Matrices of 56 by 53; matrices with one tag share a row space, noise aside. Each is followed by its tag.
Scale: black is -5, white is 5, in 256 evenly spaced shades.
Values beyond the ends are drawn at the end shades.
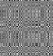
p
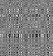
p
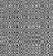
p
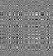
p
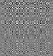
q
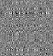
q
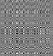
q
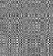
p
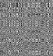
p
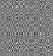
q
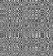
p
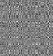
p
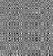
p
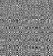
p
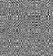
p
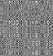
p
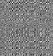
q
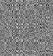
q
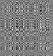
q
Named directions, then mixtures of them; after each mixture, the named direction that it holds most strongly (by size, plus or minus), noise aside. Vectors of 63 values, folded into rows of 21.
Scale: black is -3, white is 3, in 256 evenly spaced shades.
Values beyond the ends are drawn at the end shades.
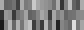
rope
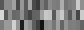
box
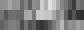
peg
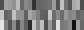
rope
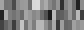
box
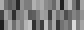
rope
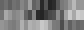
peg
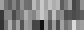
rope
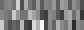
rope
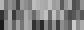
rope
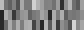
rope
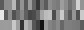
box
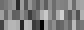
box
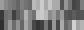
peg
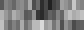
peg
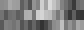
peg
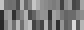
rope
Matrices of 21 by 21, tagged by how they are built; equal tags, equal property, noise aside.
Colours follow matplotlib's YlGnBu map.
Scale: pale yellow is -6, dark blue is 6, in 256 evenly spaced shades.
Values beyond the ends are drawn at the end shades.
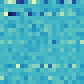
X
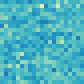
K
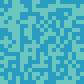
K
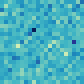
K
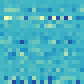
X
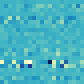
X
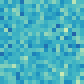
K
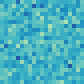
K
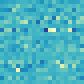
X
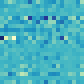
X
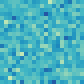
K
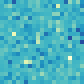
K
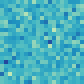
K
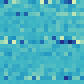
X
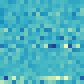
X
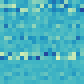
X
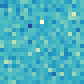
K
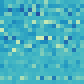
X
